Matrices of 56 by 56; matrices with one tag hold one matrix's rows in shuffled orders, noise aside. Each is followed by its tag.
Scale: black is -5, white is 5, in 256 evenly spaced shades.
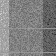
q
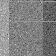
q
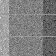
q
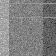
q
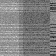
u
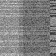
u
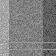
q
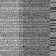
u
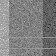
q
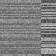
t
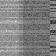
u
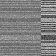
t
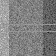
q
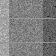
q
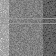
q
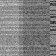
u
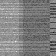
u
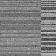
t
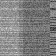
u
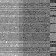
u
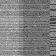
u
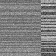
t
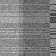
u
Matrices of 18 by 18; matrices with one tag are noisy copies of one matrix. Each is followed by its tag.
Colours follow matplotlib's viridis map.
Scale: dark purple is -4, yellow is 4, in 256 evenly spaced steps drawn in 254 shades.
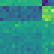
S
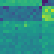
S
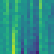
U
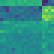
S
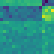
S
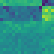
S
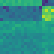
S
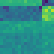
S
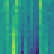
U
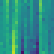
U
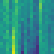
U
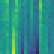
U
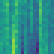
U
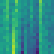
U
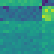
S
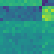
S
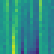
U
